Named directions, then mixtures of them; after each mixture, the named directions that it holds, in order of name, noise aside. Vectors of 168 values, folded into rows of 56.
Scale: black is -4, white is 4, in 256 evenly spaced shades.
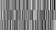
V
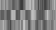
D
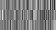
V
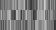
D, V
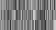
D, V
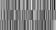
V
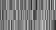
V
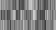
D, V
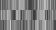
D, V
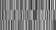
V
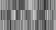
D, V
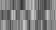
D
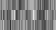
D, V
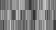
D, V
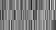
V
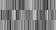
D, V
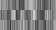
D, V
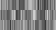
D, V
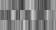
D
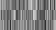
D, V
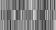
D, V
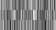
D, V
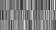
D, V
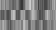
D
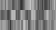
D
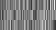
V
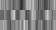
D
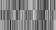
D, V
